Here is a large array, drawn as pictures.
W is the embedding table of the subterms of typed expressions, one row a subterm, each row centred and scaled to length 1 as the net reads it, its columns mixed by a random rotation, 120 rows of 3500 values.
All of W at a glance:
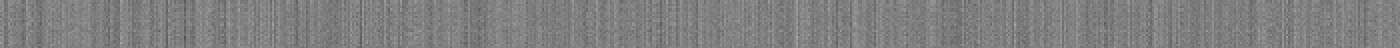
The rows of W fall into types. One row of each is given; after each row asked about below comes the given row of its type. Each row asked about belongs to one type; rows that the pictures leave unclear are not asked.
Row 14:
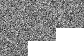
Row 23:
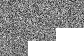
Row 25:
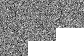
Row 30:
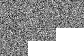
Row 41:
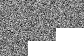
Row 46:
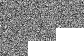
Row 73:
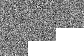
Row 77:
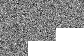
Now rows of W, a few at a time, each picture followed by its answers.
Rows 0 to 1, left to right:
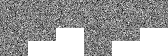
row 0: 25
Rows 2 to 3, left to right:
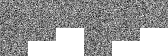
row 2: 30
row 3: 30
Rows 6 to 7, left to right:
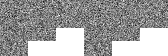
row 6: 30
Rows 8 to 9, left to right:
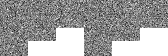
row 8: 25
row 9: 46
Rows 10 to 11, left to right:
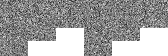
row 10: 23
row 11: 25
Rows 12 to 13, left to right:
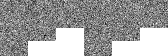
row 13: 25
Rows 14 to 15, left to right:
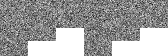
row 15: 30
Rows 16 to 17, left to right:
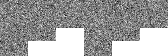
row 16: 77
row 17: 73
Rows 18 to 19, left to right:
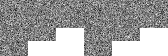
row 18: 41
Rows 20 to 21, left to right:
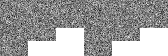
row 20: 23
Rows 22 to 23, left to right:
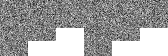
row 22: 73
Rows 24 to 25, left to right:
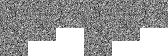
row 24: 25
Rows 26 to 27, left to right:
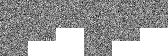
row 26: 46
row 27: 23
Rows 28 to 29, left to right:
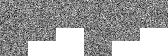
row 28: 30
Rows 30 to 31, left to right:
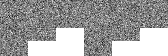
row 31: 77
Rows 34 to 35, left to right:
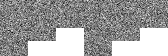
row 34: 41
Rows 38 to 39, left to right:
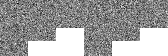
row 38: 77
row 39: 73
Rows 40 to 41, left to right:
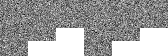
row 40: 77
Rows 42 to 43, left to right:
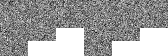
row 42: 23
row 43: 41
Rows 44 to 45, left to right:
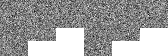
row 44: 23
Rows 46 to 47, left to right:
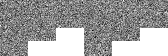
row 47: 41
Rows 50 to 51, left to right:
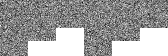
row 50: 46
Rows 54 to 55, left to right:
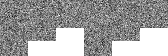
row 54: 30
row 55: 77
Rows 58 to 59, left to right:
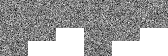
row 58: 41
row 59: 14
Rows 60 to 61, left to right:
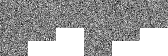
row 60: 46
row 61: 73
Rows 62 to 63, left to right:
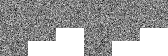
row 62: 41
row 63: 77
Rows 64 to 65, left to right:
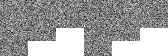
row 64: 41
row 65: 46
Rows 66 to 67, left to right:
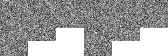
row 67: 25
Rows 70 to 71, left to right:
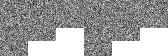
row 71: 25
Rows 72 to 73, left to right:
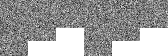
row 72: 25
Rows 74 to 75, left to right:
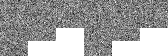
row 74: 14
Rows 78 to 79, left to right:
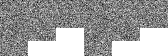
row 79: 46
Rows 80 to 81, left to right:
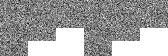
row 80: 77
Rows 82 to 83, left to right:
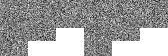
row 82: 30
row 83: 23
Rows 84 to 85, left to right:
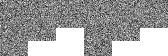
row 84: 46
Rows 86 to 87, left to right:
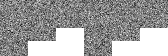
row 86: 41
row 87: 77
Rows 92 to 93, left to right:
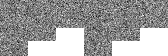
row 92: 25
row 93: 30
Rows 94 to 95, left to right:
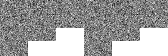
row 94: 73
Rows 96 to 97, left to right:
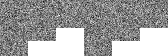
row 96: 30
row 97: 23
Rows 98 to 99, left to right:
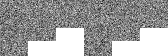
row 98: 30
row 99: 77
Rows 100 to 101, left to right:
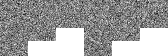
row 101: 14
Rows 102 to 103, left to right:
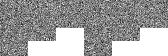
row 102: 46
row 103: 25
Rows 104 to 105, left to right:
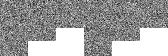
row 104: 73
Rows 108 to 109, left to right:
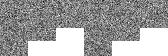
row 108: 30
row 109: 14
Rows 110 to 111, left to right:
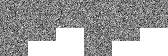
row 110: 25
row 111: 23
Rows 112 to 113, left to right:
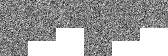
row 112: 41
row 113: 25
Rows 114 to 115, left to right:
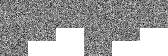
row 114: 77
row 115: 73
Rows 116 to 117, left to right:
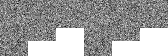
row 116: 77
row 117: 77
